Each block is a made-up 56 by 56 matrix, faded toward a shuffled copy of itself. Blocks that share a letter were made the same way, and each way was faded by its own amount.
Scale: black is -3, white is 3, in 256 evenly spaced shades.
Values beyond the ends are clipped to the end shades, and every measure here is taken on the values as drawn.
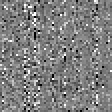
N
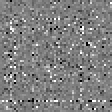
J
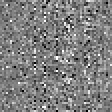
N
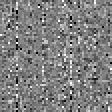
N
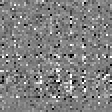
J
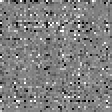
J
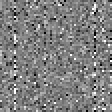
N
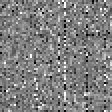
N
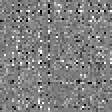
J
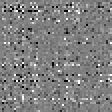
J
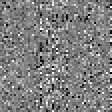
N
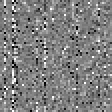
N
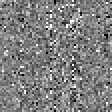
N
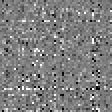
J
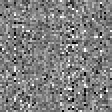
N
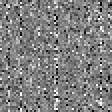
N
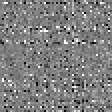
J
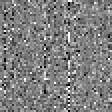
N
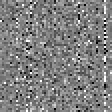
N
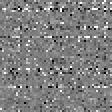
J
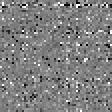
J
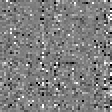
J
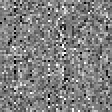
N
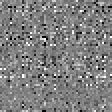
J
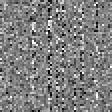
N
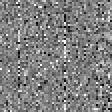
N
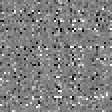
J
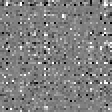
J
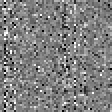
N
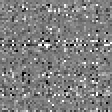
J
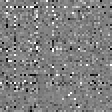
J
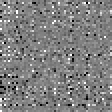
J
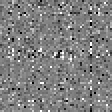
J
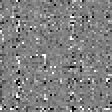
J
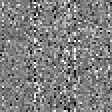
N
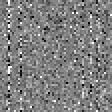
N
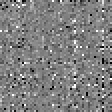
J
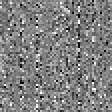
N
